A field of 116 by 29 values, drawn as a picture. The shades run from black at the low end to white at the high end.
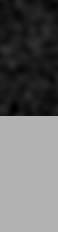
The table splits into 2 rows of 1 panel. Panel 1,1: very low, blotchy, faint in contrast. Panel 2,1: high, flat.
